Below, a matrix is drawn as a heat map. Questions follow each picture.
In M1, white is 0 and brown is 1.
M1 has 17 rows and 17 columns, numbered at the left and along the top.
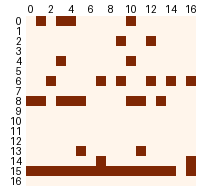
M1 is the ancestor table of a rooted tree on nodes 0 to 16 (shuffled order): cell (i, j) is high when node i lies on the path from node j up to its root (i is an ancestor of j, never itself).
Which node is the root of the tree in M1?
15
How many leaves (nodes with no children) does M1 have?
9
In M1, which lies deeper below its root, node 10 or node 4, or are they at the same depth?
node 10
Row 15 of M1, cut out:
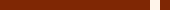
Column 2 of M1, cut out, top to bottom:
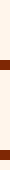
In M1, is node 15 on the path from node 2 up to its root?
yes
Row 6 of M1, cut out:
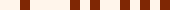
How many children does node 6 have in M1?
2
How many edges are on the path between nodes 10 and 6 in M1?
5
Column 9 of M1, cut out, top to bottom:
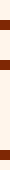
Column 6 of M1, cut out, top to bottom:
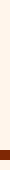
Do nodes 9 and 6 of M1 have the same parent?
no
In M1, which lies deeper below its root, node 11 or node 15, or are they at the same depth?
node 11
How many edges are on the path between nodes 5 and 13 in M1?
1
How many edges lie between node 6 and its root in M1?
1
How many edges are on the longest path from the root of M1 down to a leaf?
4
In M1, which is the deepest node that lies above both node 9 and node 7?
6
